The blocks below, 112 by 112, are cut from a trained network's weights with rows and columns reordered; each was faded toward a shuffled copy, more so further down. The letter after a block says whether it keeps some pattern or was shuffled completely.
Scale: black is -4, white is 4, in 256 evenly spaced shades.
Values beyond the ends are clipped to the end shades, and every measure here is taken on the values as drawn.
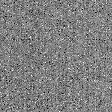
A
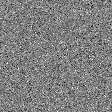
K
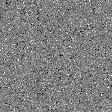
K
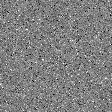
K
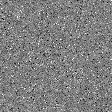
K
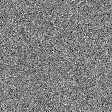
K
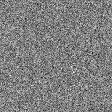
A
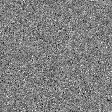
K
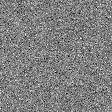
K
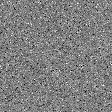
K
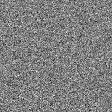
A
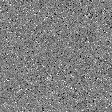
K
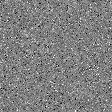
K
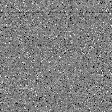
A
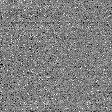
A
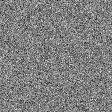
K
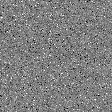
K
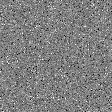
K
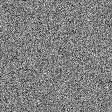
K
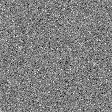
K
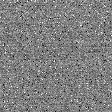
A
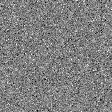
A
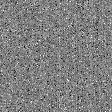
A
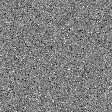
K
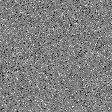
K
